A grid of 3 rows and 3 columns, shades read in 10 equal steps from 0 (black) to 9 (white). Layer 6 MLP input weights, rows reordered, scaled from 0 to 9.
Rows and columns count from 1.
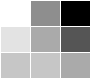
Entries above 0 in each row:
2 3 3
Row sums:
14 17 20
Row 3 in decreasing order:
7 7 6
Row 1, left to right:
9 5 0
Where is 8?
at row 2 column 1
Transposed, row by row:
9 8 7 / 5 6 7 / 0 3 6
